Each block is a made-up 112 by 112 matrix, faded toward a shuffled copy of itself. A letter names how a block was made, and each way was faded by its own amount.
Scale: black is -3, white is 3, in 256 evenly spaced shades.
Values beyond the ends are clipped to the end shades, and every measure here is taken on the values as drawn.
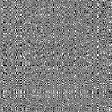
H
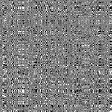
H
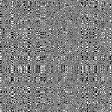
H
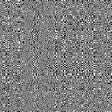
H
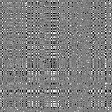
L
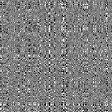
H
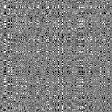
H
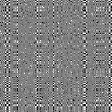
L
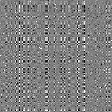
L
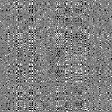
H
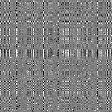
L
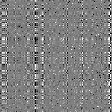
L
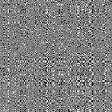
H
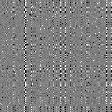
L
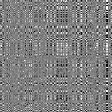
L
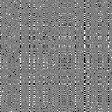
L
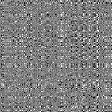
H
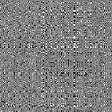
H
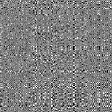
H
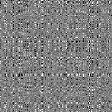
H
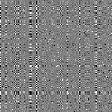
L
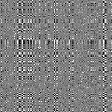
L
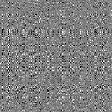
H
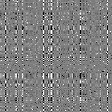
L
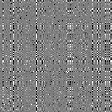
L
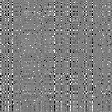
L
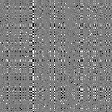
L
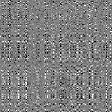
H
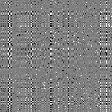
L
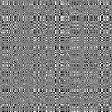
L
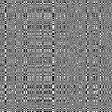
L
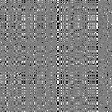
L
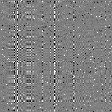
L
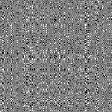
H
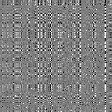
L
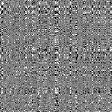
H
